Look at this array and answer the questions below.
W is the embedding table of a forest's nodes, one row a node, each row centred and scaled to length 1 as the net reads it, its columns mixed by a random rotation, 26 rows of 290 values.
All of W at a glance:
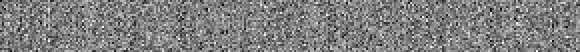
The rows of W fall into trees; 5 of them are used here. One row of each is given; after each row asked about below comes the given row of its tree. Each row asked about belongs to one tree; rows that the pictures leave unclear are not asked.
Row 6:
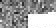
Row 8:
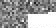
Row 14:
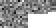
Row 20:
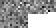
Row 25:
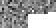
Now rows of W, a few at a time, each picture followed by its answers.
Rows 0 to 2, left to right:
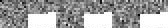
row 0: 6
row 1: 14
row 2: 25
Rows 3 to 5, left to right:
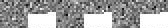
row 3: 8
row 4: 20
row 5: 20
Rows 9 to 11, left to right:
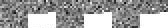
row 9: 14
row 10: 20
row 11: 8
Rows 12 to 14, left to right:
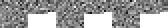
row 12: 8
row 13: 20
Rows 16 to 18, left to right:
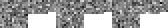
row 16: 25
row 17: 8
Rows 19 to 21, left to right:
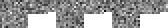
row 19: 8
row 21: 6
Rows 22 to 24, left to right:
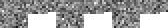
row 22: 20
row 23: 14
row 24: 6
